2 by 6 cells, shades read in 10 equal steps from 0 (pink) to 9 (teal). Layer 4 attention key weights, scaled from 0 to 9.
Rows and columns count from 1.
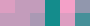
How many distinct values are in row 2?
5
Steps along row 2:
same up up down up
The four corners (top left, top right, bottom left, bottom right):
1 4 2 7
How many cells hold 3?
1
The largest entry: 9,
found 2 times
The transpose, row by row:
1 2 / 2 2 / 2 3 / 9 9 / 0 1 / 4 7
